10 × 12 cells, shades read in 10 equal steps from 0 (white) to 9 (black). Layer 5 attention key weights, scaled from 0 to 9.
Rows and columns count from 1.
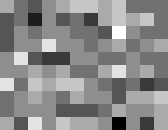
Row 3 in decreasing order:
6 6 5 5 5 5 5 4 4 4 4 0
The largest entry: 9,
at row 10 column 9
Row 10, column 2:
6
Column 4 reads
4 4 4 1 7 4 3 4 4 4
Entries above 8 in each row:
0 0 0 0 0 0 0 0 0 1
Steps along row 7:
up down up down same up up up down up down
